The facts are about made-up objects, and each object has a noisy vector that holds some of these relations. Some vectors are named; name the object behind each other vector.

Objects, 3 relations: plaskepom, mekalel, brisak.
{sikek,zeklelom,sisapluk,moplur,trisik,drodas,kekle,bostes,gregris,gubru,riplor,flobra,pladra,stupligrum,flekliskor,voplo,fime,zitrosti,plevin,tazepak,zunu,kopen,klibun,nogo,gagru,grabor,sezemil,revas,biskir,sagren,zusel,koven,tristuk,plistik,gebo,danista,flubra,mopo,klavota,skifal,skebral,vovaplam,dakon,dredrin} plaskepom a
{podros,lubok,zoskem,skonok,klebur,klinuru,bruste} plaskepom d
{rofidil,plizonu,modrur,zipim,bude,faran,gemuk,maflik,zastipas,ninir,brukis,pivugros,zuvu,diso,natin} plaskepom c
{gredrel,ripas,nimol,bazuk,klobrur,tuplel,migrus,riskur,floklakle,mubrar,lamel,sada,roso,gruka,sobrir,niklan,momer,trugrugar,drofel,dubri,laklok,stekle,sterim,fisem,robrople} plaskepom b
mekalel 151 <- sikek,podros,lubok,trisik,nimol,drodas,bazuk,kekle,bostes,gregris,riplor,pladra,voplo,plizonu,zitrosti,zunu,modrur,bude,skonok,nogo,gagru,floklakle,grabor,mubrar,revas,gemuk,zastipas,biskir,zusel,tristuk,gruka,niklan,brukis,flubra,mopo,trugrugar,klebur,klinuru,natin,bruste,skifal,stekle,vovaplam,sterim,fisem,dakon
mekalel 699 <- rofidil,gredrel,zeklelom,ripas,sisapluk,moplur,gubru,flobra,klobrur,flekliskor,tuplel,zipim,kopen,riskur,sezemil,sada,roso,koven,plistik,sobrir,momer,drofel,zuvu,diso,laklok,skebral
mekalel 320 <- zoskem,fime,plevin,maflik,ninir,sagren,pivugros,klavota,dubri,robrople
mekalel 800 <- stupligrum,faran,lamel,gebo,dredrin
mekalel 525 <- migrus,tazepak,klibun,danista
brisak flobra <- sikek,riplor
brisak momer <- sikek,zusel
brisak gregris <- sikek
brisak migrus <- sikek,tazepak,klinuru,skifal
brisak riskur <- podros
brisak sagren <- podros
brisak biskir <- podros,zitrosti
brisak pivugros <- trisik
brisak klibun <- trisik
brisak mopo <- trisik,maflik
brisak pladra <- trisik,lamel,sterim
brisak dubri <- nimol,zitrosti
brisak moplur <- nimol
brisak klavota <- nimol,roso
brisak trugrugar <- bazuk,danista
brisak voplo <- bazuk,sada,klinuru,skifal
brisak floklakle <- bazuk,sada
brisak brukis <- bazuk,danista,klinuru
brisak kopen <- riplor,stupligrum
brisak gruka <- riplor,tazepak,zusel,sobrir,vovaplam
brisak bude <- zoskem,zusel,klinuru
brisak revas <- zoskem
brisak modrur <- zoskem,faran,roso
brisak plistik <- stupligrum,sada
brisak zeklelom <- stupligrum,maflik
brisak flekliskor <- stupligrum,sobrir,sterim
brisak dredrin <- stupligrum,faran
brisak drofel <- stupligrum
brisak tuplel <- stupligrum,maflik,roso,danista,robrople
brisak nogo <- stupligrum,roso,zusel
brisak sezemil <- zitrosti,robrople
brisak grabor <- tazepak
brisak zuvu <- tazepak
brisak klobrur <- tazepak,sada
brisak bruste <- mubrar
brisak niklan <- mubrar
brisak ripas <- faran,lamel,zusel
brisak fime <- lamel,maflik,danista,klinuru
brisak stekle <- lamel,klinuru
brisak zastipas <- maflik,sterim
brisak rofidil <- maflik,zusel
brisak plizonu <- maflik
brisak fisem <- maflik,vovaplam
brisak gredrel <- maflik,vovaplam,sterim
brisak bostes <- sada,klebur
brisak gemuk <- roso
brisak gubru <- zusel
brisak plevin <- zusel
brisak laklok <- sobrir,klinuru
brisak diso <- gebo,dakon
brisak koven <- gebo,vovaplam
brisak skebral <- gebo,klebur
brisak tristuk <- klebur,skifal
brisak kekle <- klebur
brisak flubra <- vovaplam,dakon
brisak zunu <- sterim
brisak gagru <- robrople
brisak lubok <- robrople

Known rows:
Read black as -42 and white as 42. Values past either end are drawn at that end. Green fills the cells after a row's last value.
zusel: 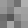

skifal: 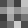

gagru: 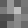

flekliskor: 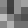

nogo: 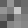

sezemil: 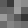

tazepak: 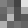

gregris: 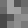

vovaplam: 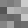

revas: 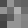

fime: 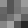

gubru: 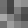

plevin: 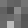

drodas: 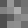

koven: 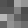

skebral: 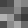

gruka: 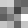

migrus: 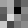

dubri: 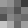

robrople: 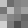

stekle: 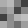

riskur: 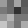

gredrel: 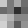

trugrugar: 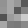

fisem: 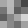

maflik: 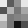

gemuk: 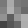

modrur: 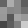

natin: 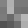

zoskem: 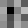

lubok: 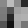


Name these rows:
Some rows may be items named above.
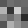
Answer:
dredrin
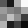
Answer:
danista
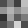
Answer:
skifal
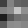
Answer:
biskir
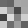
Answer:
bazuk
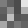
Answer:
tazepak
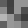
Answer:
plistik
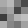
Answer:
stekle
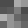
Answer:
koven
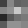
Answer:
biskir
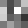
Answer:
stupligrum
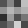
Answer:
skifal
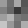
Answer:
riskur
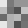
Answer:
lamel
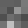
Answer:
sagren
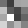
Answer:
sada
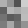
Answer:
riplor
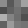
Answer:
flobra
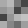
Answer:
stekle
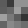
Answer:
sezemil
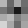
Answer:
laklok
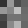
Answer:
bostes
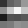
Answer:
zitrosti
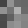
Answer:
revas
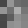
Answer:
revas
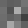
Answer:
klavota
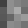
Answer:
flubra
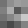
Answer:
brukis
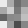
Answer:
sterim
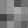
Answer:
pladra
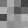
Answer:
floklakle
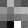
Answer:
klebur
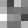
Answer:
roso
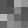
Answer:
koven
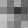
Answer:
drofel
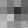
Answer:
klobrur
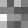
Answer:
tuplel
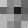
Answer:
momer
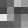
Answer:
diso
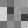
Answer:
faran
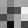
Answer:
klinuru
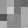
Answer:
mubrar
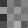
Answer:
voplo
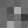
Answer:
klavota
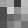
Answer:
sikek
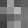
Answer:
kekle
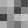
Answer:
stekle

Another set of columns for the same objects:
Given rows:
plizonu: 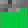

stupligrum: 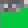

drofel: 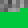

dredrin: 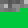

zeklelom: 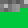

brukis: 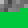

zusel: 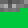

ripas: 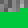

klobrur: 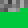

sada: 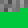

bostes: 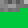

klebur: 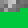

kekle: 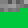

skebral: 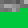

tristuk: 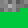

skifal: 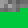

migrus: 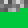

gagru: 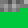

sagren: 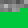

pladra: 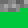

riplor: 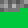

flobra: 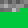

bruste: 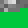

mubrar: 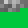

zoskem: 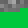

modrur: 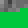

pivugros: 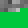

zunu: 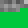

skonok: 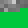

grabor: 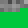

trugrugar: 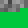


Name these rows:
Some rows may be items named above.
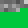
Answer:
flekliskor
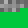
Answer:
sikek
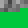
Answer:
bazuk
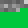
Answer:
flekliskor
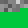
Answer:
lamel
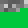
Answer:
stupligrum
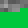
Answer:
tazepak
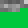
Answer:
koven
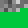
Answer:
maflik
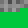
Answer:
gregris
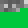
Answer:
stupligrum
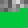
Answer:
robrople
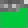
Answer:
vovaplam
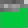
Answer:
gebo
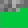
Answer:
sterim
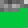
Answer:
flubra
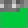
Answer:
zitrosti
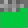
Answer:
sikek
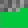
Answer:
sobrir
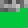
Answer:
klavota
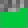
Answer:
riskur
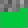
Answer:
sada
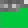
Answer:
vovaplam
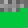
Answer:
sikek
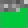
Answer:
flekliskor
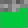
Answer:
sezemil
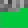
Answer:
gruka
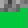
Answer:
bazuk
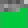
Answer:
plistik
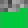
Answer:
tuplel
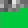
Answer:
nimol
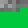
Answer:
skifal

